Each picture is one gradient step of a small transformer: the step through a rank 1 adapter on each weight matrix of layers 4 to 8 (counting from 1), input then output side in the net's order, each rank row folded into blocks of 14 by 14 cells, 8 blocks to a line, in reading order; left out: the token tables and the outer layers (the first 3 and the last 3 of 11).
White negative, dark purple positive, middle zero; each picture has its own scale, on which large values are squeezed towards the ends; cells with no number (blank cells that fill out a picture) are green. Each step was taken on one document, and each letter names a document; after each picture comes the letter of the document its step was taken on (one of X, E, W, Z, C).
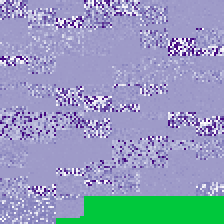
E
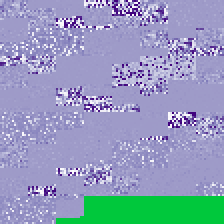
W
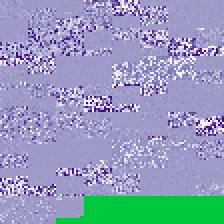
E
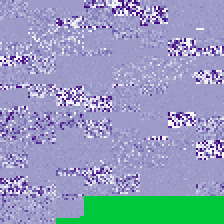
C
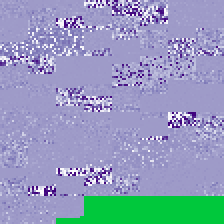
W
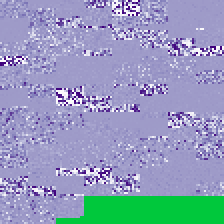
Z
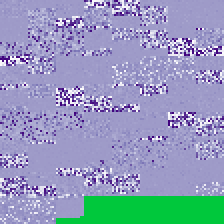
E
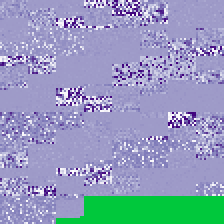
W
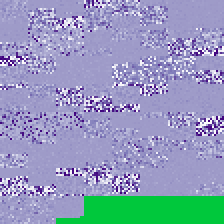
E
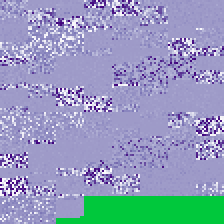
C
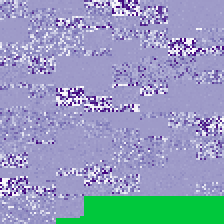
C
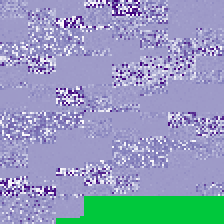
W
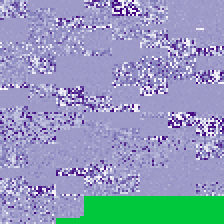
Z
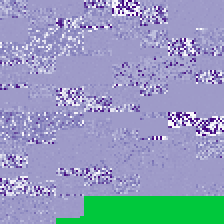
C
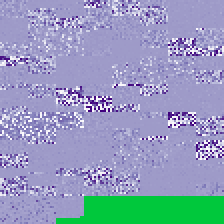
E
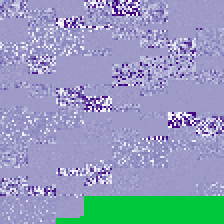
W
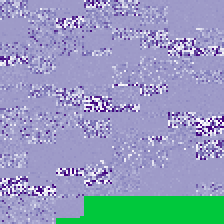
E
